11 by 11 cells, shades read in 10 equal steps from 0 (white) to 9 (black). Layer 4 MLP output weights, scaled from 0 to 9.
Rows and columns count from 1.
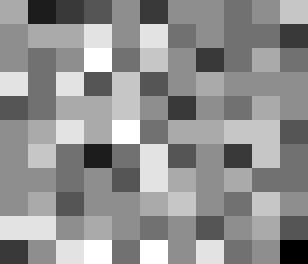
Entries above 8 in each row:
0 0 0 0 0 0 0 0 0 0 1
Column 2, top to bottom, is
8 3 5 5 5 3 2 4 3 1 4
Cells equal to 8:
2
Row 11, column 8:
1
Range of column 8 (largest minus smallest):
6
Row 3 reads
4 5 4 0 5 2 4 7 5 3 5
